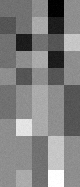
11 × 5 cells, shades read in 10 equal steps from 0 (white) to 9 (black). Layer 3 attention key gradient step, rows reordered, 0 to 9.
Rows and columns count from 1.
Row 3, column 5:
2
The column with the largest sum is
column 4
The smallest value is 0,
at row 11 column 4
